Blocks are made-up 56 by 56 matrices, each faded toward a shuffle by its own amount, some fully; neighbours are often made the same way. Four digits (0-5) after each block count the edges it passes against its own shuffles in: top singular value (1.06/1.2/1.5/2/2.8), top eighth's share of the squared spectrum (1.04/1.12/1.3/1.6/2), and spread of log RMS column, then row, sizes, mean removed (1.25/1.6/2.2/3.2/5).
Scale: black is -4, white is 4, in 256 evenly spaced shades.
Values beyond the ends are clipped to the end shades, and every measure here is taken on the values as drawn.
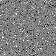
0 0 0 0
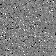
2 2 0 0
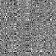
4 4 2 2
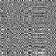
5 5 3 3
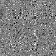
3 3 2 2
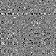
4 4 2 2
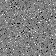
0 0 0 0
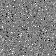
0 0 0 0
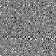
4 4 2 2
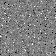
1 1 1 0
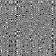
4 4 2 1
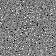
0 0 0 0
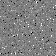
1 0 0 0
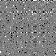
4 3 1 2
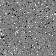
0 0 0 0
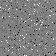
0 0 0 0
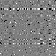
4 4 1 2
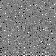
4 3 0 1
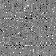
4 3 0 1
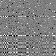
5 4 2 3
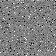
2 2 0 0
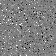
0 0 0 0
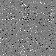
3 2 1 1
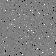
1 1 0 0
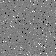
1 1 0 0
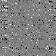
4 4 2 2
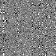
3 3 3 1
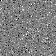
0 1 0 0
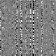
4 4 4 0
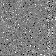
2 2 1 0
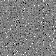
2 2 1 0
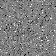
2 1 0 0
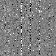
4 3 2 0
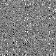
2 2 2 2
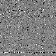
2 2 1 2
